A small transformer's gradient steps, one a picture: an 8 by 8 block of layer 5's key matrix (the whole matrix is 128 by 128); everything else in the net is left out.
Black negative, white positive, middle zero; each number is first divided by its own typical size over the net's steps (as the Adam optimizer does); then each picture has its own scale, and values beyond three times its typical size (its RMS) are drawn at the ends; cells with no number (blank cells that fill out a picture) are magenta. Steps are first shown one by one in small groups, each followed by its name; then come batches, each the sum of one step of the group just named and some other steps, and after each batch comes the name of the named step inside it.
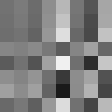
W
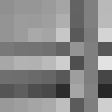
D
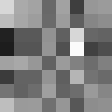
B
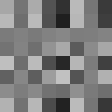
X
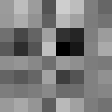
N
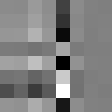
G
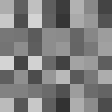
X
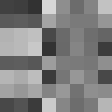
N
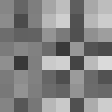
N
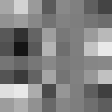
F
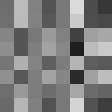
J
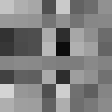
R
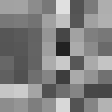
R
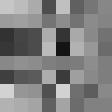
R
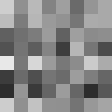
R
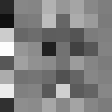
R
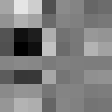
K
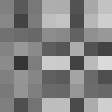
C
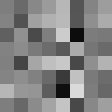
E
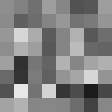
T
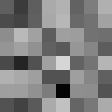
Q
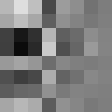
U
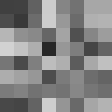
C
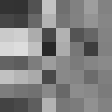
E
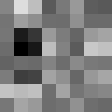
K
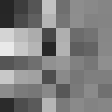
Q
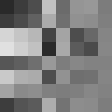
E
